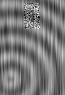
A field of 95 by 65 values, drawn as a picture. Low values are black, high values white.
Histogram: bell-shaped. Odd patch: rougher, in the top middle. Slope: none. Roughest part: top middle. Rings: centred on the bottom left.
